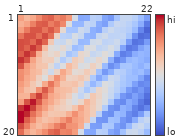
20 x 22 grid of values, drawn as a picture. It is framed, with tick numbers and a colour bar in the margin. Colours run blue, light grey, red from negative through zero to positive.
Values rise toward the left. Overall the values sit about 50% of the way up the scale. There are no lone odd cells. The grain runs diagonally up to the right.
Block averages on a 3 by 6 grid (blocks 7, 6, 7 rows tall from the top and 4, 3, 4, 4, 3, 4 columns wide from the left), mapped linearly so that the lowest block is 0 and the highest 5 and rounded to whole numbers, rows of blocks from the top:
542110
433210
544200
